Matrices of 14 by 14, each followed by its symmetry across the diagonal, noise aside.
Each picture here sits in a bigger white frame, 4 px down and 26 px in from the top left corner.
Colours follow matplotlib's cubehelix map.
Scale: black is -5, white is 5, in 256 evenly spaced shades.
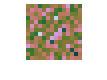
symmetric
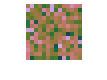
symmetric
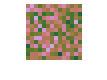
neither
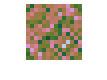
symmetric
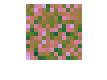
neither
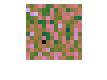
neither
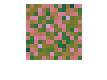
symmetric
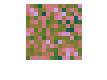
neither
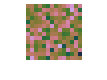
neither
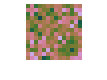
symmetric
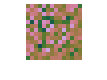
symmetric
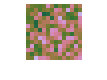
symmetric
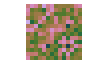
symmetric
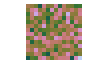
neither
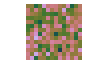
neither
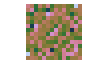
symmetric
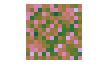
symmetric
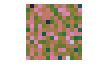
neither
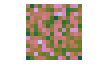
neither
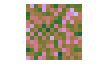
neither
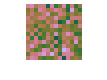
neither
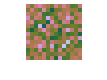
symmetric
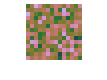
symmetric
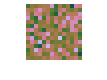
neither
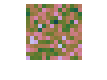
neither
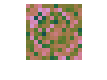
symmetric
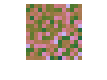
symmetric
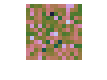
neither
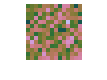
neither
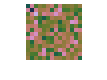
symmetric
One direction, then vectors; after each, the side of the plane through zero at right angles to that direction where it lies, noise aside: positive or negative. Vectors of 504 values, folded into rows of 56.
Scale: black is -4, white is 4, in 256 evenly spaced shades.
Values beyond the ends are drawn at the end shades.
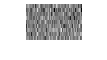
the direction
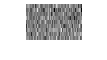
positive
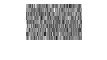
negative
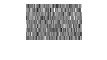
negative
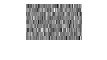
negative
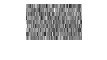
negative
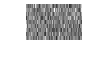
negative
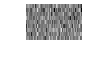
positive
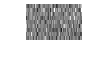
negative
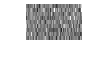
negative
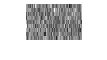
negative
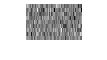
positive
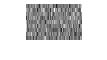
negative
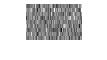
negative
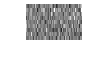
negative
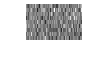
negative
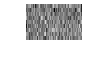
positive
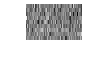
positive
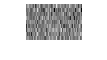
positive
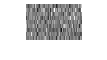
negative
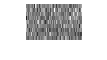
negative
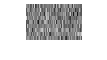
positive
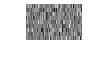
positive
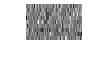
negative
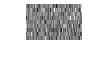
negative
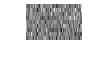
negative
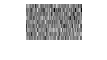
positive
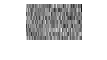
positive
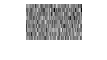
positive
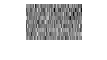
positive
